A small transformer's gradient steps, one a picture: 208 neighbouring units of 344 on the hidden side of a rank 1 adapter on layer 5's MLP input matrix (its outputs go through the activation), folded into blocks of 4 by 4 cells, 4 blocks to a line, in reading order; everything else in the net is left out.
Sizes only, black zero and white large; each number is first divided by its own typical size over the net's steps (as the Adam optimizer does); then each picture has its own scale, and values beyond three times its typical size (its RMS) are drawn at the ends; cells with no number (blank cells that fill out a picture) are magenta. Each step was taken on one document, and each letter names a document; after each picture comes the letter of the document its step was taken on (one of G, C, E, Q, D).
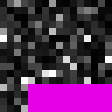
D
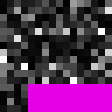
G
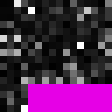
D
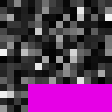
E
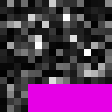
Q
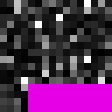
D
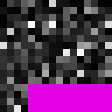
Q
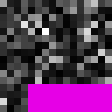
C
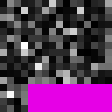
E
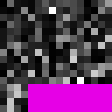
E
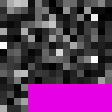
C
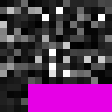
G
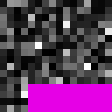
Q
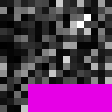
G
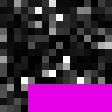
D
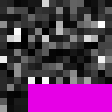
G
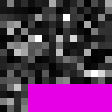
Q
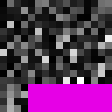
E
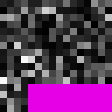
E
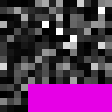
G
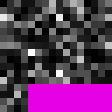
E
